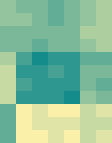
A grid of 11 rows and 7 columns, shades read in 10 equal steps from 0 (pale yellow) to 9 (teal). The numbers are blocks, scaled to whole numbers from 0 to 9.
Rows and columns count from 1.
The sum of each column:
45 49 56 55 54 41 38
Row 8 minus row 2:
-2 4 3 2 4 0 2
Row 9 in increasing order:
0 0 0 1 1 2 6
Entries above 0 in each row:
7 7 7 7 7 7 7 7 4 6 4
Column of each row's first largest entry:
4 4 1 3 3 2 3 5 1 1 1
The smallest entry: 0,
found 7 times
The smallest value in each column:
2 0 0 0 0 2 1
